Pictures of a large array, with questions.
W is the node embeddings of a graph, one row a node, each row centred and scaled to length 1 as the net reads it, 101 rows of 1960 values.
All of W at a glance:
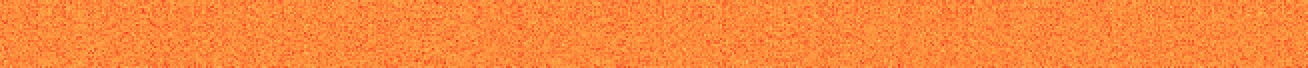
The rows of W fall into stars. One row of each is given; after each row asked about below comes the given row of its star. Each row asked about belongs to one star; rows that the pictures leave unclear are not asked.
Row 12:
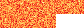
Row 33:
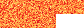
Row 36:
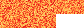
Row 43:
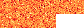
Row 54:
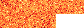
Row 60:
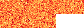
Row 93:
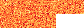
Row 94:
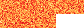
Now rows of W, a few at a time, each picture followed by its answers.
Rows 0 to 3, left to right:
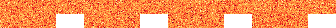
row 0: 94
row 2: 33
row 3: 93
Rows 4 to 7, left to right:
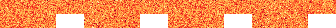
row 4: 94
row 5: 94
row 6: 94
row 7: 33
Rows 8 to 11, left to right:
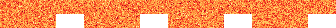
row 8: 54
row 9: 60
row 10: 60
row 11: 43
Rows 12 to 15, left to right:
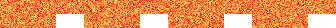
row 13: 12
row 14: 94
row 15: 36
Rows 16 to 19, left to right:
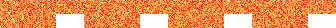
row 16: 94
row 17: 60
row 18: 94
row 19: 94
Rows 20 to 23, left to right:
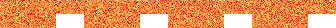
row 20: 93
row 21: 60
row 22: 43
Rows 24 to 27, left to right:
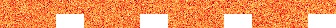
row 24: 43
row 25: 36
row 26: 43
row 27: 93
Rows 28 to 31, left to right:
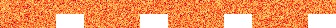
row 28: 93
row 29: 54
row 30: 33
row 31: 36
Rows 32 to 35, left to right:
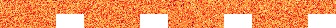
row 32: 93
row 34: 54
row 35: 12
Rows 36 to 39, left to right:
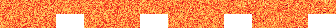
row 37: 94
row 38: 60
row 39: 33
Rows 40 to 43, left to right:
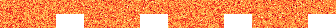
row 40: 60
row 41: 43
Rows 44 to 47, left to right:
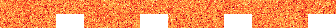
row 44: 93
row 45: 54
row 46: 33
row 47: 60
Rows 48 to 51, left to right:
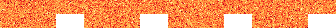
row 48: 94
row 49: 94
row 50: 12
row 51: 36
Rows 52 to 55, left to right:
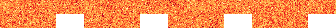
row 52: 93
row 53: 93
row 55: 94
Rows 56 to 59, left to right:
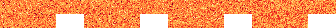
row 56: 12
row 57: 33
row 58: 43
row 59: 54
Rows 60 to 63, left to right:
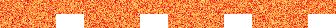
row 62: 60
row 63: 12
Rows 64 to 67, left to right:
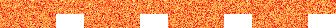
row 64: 60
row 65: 93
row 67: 60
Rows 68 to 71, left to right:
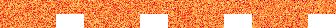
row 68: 33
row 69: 43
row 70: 54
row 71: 36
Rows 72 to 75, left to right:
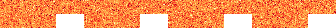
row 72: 12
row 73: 12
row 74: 54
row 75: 43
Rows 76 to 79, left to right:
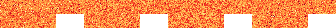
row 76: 54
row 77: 54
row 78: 60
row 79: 36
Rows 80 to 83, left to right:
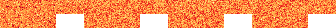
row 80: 94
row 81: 33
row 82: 54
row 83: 36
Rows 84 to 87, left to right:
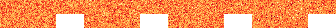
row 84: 60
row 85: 93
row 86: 12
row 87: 36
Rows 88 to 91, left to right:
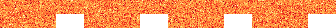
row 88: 54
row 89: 93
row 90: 33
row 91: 93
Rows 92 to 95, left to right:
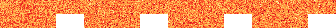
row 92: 93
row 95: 60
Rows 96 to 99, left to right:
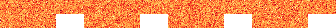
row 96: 94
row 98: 93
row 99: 43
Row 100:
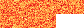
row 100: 33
